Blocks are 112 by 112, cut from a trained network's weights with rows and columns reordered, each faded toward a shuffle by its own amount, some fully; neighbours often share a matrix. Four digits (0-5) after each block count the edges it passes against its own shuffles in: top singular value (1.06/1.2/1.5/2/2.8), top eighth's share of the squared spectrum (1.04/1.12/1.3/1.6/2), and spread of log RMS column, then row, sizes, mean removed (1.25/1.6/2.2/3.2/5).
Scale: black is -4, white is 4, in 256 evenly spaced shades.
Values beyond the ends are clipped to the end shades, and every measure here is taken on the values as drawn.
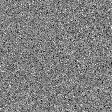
0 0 0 0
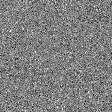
0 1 0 0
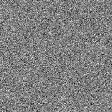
3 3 0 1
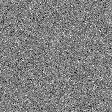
0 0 0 0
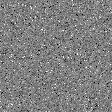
0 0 0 0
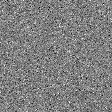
0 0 0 0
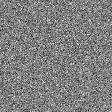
2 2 0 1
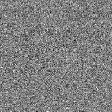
3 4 1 2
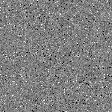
2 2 0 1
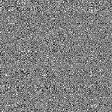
3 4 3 3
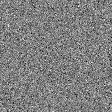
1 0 0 0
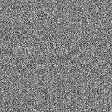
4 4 1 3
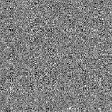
3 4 3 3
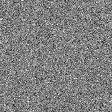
2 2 0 1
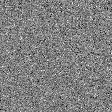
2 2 1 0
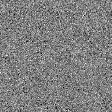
2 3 1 1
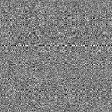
4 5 2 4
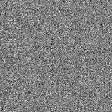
3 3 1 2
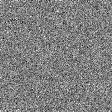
2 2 0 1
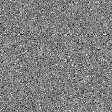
3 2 0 2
